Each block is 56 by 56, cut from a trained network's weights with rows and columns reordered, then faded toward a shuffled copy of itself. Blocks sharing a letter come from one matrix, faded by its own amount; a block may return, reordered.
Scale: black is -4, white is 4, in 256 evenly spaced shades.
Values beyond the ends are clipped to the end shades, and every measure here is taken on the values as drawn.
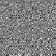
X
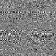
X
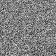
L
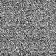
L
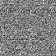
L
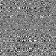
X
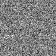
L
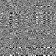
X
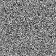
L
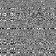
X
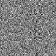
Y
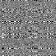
X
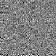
Y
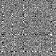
Y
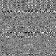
X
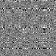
X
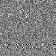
Y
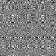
X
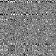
X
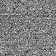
L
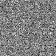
L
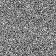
L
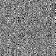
Y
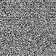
L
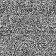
L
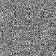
Y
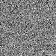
L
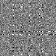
Y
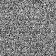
L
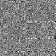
Y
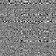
X
